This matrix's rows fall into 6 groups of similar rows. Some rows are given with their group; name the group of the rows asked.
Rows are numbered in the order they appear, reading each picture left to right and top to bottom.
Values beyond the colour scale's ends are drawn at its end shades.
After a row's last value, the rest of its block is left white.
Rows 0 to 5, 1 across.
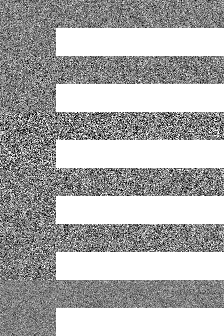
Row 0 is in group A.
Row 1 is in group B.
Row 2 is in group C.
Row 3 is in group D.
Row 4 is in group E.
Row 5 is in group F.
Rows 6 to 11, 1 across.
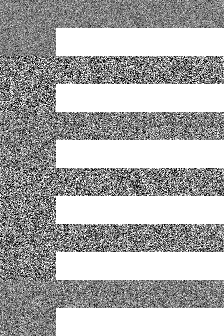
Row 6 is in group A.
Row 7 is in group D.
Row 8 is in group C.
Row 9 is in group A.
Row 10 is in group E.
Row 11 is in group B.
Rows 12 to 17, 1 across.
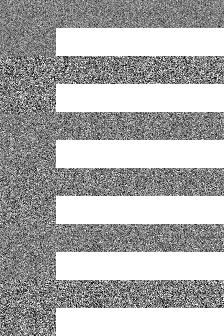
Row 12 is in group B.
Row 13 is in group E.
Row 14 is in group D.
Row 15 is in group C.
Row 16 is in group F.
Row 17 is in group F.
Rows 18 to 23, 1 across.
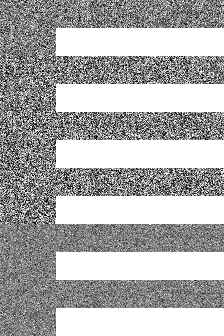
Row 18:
D
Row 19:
E
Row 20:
B
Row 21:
D
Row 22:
C
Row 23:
F
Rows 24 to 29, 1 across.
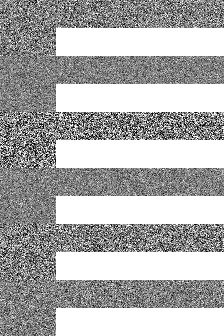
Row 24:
C
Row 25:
C
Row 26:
F
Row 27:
A
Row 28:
F
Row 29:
D
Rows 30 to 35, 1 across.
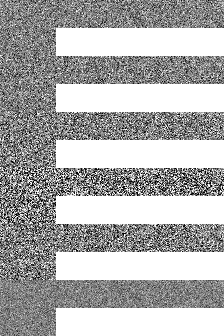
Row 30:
A
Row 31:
E
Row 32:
C
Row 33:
B
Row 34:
E
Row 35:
A
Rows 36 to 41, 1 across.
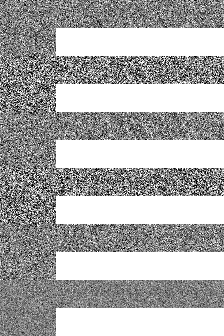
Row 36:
F
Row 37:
A
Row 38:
A
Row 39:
B
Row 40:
C
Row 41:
B
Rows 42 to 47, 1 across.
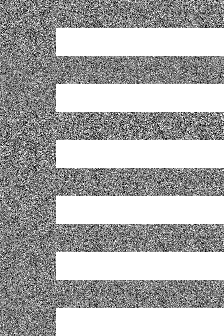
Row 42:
F
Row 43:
B
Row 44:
F
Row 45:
C
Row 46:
F
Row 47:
B
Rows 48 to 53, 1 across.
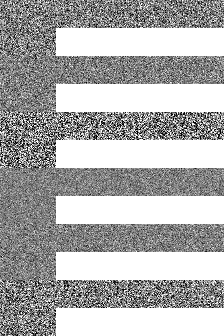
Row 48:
B
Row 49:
C
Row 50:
B
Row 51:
A
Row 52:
F
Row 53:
E
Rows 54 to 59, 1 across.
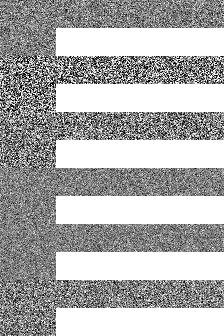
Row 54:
D
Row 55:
C
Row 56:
B
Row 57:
A
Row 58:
F
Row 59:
E
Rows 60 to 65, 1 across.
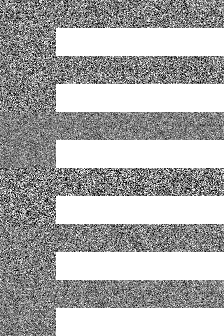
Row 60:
E
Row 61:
B
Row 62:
F
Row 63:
D
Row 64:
A
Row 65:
E
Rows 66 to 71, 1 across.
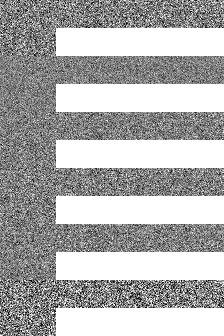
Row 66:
F
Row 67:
B
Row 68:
F
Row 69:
D
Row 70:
E
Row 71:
A
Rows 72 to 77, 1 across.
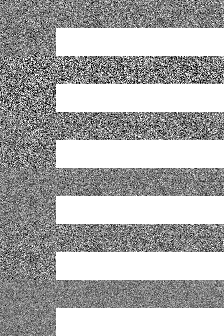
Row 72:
F
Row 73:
B
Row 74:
B
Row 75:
F
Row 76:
F
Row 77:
E
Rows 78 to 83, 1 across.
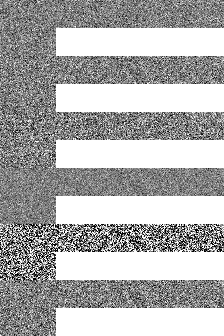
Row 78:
C
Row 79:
A
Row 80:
E
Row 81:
A
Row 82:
A
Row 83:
A
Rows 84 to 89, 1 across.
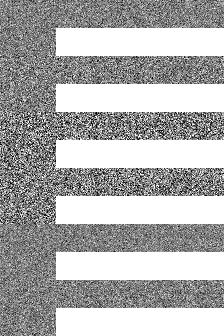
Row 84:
A
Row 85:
D
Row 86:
B
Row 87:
D
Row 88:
C
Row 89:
F
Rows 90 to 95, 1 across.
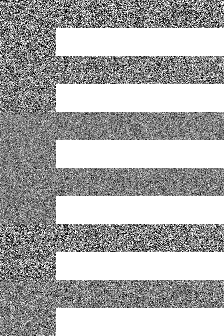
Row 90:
D
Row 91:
E
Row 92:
A
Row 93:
B
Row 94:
E
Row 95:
D
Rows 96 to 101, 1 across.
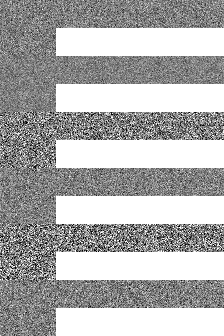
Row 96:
B
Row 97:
E
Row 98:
F
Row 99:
C
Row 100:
C
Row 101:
A
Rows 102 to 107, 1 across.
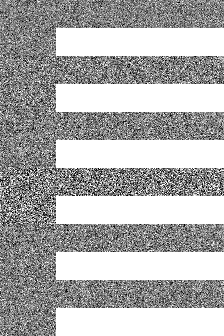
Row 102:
C
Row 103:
A
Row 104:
E
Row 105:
C
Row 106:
E
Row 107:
D
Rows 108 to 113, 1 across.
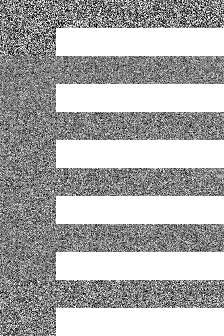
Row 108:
B
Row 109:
E
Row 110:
C
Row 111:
E
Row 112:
B
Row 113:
C
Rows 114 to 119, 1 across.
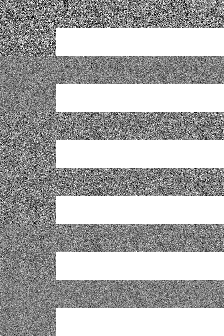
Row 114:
E
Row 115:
B
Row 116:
F
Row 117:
F
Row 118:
F
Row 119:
A
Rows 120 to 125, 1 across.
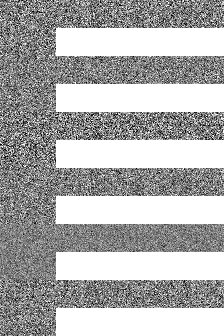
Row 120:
D
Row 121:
C
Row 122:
F
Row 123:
D
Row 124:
B
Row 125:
E
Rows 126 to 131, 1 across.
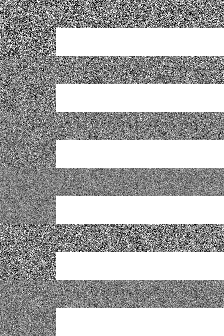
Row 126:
C
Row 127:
F
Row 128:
B
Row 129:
C
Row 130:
A
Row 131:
B
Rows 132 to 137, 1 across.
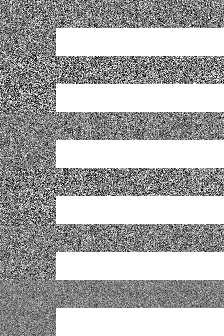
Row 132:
B
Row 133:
C
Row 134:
D
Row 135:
E
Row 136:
D
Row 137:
B
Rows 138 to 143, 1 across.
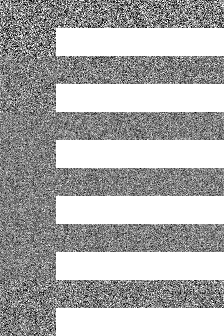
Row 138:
A
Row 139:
C
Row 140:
A
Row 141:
E
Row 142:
E
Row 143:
F
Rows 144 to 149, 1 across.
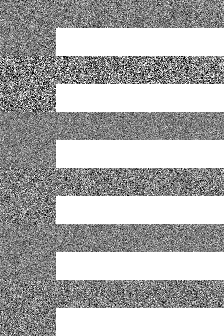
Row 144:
D
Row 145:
E
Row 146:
C
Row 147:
D
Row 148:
C
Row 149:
B
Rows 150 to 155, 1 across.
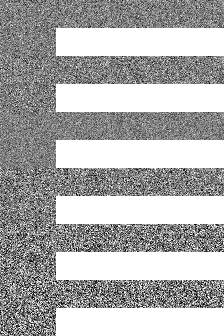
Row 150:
A
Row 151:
A
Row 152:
A
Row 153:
E
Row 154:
F
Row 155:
B
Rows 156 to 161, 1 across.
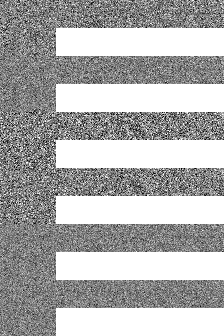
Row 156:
F
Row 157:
F
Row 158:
A
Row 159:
A
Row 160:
F
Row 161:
B
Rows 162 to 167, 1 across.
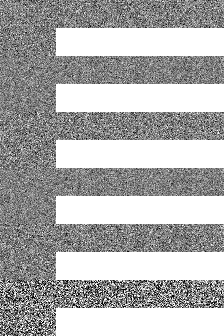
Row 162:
A
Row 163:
D
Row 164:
C
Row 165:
D
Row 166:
D
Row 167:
E
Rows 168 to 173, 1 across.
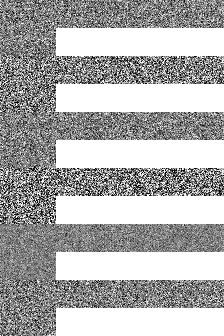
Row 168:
E
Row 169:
A
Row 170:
F
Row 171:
A
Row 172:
D
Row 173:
C
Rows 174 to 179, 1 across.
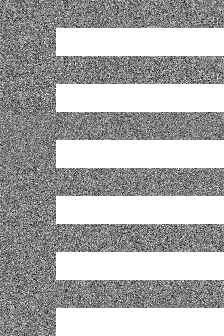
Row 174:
E
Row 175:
E
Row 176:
A
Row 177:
C
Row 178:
A
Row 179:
D
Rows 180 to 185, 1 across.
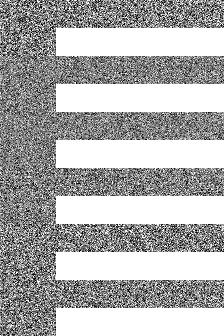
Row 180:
C
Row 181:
C
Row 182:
A
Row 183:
E
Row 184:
A
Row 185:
C
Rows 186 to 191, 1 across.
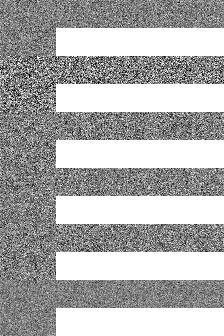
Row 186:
C
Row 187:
C
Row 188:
D
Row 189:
E
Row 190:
F
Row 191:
C
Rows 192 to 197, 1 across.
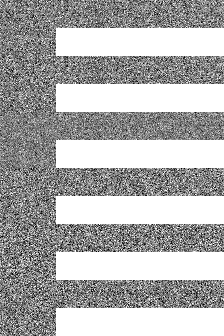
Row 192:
E
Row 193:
E
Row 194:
F
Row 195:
A
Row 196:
C
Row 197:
B
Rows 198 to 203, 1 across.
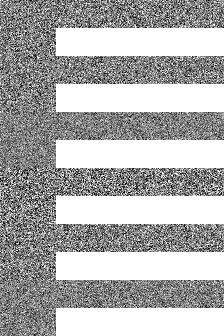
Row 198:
A
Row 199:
C
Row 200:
A
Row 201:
C
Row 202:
E
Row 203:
F
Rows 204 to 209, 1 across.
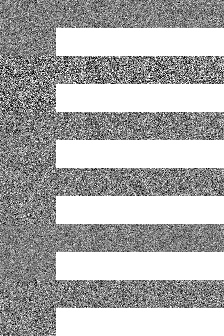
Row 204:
C
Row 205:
E
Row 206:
E
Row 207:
A
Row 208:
D
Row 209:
C
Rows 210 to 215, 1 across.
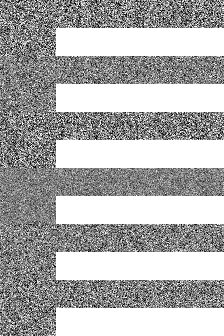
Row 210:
D
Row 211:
C
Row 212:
B
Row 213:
F
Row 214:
A
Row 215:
C
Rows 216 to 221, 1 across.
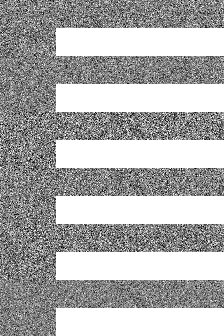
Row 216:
F
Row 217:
D
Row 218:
A
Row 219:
A
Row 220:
B
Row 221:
A
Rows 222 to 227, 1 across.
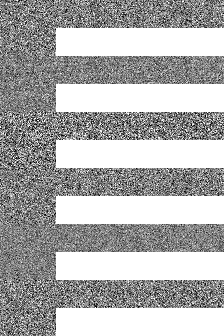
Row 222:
D
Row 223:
E
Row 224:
B
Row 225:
D
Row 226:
A
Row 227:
B
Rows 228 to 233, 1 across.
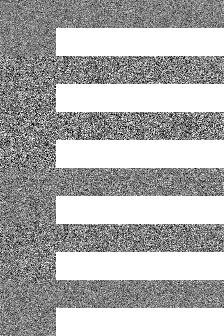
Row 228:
D
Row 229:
E
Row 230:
D
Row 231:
F
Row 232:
E
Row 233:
C
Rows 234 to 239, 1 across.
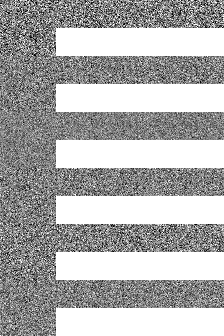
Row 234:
F
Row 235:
B
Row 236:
B
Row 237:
C
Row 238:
A
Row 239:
C
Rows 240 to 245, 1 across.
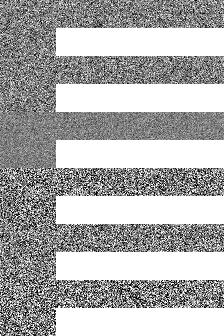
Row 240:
F
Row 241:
D
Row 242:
E
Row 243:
B
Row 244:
C
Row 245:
A
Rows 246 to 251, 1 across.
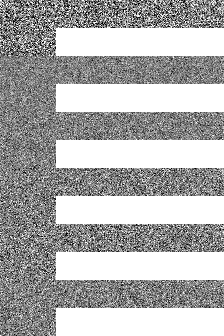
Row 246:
E
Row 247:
D
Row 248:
F
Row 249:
A
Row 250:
D
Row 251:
A
